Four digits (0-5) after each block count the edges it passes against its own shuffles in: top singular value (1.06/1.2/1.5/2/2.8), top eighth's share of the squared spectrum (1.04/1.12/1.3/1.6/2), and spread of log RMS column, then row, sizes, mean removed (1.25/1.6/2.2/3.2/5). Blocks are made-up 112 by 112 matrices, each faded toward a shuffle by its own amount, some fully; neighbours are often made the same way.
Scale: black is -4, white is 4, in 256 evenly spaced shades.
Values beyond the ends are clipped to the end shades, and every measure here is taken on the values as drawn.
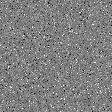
0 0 0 0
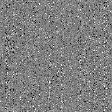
1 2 3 0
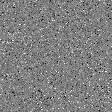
0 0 0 0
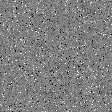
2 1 0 0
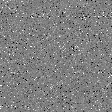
2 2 0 1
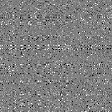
4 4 2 3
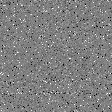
2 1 0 0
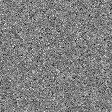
1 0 0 0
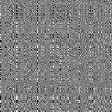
5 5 4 3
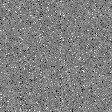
2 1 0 0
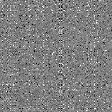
4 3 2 2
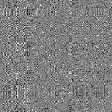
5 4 3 2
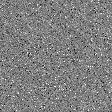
0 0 0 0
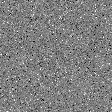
0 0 0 0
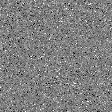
1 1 0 2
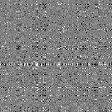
5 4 3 3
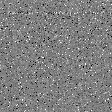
2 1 0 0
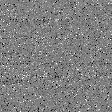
3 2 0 1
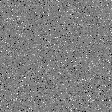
2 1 0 0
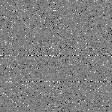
4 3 1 2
